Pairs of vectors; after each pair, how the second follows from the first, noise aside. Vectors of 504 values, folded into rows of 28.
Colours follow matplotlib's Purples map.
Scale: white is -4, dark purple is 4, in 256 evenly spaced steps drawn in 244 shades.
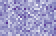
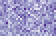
copied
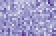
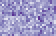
wrapped around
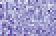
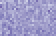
shrunk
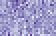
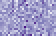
sign-scrambled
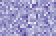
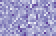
copied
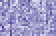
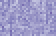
shrunk
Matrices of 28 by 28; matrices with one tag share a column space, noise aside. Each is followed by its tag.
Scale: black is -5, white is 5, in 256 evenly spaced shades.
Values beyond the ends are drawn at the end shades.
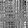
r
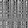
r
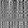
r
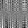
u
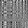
r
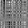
r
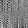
u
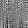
u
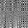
u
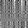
r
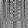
r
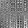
u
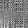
u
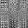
u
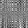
u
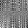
u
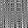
u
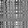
r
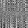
u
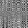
u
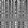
r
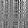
r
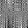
u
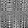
u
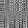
u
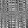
u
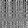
r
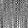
u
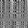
r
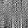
u
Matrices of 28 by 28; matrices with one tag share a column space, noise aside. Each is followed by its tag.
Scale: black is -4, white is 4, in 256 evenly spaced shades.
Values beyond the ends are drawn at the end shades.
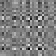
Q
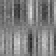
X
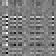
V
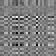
V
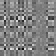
Q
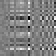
Q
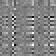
V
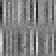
X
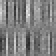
X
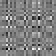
Q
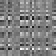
Q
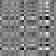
Q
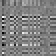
V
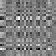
Q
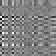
V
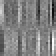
X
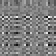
V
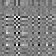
V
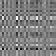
Q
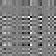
V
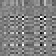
V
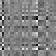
Q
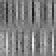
X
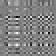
V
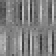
X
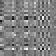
Q
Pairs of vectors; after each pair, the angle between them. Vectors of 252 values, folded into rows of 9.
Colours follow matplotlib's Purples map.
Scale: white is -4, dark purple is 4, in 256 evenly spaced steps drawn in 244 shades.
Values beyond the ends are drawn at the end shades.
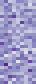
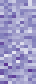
nearly parallel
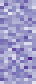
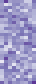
partly opposed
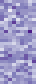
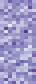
partly opposed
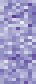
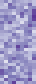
partly aligned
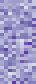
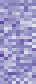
nearly opposite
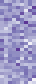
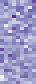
partly aligned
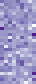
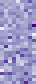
nearly opposite
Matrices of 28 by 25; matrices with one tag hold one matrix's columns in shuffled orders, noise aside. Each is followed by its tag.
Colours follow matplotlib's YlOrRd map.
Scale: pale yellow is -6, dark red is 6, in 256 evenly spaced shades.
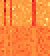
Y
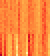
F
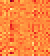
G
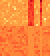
Y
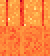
Y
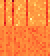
Y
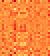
G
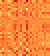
G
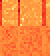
Y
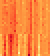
F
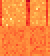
Y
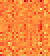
G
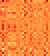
G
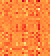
G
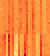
F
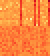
Y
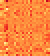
G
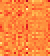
G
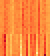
F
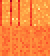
Y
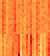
F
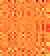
G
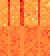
Y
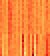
F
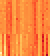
F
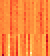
F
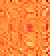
G
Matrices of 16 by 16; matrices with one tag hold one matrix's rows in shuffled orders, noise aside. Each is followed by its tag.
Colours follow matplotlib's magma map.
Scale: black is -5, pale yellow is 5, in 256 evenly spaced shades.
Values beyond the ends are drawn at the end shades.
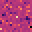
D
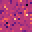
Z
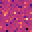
Z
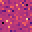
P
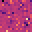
P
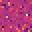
P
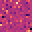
D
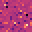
Z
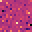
D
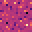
Z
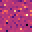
Z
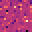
Z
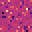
P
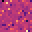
P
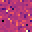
P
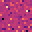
P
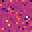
P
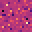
P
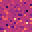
Z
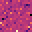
D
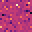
D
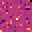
D
